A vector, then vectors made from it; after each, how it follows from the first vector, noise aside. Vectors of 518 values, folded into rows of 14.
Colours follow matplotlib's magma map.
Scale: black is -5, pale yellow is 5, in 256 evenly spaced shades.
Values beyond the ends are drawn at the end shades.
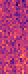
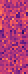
wrapped around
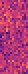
wrapped around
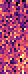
scaled up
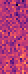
copied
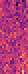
copied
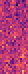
copied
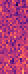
copied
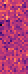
wrapped around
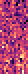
scaled up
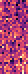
scaled up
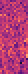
wrapped around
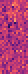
wrapped around
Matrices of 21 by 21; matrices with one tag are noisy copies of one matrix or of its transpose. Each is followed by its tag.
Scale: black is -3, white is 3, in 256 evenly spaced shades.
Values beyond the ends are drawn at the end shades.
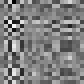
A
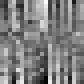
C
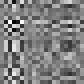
A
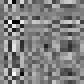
A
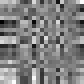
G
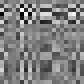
A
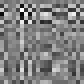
A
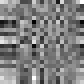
G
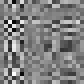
A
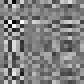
A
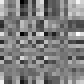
G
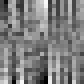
C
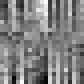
C
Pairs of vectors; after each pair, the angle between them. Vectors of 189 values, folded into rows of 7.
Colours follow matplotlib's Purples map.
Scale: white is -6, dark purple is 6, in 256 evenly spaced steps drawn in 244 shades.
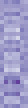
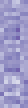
nearly opposite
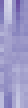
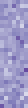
orthogonal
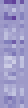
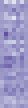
nearly opposite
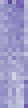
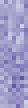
partly opposed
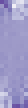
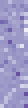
orthogonal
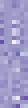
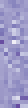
nearly parallel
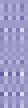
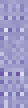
nearly parallel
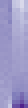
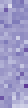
partly opposed
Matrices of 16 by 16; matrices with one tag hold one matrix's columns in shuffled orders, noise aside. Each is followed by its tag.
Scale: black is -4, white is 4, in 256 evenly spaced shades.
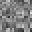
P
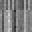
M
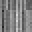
M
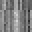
M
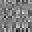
P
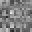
P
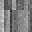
M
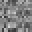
P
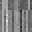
M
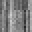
M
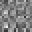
P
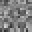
P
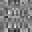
P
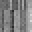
M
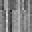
M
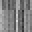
M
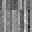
M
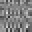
P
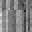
M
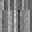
M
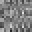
P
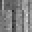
M
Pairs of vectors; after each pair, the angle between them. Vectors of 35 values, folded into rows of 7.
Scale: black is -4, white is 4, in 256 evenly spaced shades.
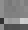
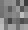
partly opposed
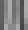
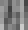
nearly opposite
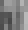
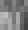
nearly opposite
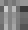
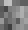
partly opposed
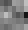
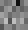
orthogonal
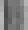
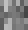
partly opposed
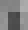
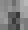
nearly parallel
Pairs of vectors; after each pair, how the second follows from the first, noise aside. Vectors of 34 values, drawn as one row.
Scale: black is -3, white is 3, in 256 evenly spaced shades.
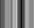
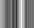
negated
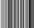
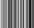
copied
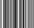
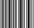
shuffled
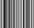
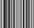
copied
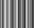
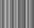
shrunk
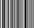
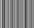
shrunk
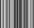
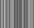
shrunk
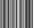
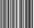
copied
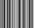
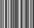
negated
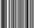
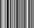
negated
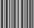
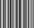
negated
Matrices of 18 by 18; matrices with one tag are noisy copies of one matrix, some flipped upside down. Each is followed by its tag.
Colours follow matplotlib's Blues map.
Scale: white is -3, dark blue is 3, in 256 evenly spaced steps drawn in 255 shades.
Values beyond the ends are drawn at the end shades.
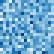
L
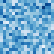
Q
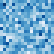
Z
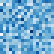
L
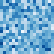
Q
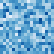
Z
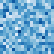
Z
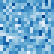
Z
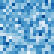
Z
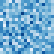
L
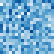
L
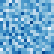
L
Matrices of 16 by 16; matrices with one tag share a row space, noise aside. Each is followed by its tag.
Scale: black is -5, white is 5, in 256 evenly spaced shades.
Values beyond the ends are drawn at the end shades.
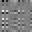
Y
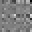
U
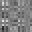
Y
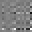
U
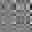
U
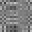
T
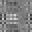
T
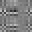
T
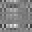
T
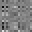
Y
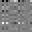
Y
